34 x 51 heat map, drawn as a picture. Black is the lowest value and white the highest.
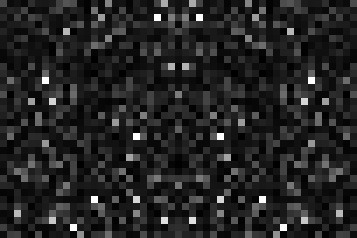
There is no seam. No regular stripes run through it. Fine speckle covers the field. The left and right halves mirror each other. There is no overall slope. No row or column stands out.
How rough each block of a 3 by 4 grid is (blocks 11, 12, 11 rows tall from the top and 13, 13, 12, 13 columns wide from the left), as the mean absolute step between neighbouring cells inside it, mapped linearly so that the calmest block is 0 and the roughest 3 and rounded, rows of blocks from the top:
0220
2112
2332
